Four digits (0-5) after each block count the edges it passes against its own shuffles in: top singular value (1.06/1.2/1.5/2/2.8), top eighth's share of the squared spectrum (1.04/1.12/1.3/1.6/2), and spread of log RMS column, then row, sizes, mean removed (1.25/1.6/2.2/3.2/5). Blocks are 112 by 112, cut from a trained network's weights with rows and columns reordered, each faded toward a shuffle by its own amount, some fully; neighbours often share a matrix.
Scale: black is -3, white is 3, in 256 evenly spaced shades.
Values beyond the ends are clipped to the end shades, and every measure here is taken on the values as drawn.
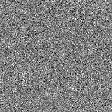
3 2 1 0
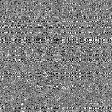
4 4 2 4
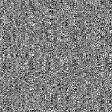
4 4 3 2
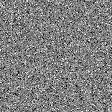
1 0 0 0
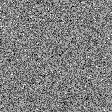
0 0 0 0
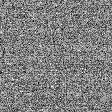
2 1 0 0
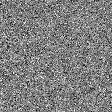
1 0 0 0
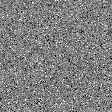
1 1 0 0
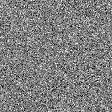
3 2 0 1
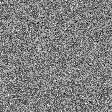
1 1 0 0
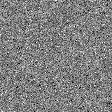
0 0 0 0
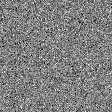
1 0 0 0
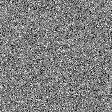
1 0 0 0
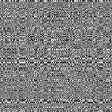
5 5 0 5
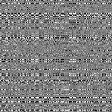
5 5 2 5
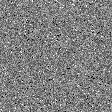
1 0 0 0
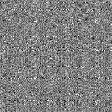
4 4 1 3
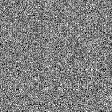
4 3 0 2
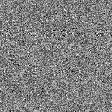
3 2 0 1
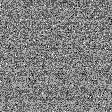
1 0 0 0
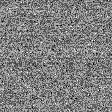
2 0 0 0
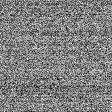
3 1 0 0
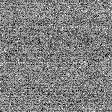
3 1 0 0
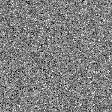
2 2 1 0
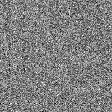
3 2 0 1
